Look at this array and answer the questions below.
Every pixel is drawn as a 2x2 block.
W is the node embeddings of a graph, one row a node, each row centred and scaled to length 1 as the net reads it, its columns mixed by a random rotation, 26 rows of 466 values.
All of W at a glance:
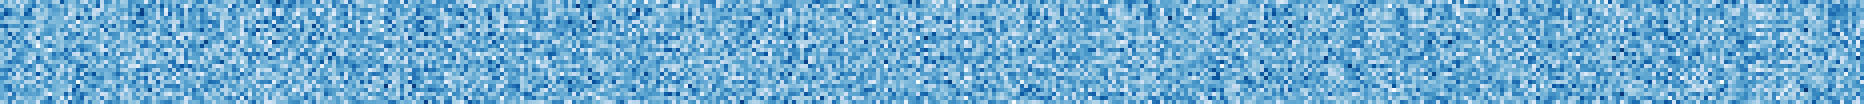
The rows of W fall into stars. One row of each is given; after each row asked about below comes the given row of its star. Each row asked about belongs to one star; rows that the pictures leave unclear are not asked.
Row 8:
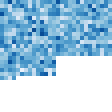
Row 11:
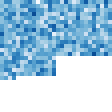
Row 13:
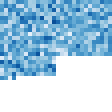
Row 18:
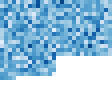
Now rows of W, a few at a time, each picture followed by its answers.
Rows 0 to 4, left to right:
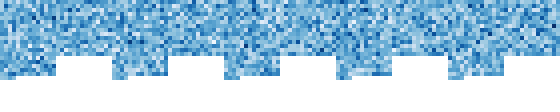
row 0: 13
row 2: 11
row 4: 8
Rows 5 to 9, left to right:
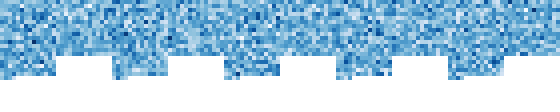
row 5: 13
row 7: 13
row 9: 18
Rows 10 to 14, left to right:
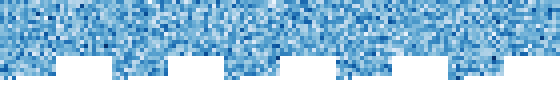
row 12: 18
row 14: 18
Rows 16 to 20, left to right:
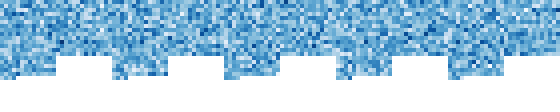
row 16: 11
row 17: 8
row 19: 8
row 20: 18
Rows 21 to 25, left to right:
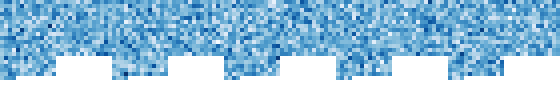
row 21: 8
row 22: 8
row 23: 18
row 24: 8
